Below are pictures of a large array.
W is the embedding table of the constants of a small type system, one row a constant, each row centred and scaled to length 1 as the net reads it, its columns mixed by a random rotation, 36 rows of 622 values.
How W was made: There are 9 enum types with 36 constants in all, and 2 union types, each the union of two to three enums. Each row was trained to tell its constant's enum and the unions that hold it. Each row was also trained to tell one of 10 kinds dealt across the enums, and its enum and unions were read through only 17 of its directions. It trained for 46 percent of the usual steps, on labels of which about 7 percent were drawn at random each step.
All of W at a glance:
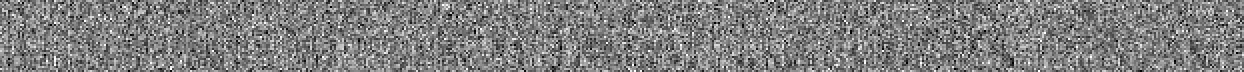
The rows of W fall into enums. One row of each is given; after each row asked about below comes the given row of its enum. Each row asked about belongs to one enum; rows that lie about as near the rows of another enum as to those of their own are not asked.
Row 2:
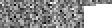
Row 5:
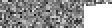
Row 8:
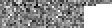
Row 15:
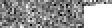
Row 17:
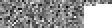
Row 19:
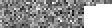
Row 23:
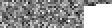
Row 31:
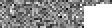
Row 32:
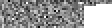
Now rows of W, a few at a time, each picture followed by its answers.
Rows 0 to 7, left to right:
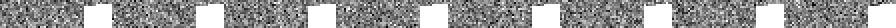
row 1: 19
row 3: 31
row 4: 2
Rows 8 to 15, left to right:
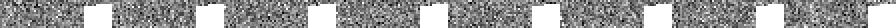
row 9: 8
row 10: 17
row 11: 32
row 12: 8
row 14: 19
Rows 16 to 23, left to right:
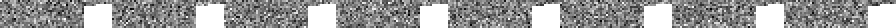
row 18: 5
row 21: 31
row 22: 17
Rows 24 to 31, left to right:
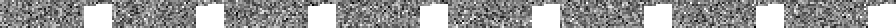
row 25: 19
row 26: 23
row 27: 17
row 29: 32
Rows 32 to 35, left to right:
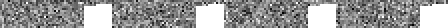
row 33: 31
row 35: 8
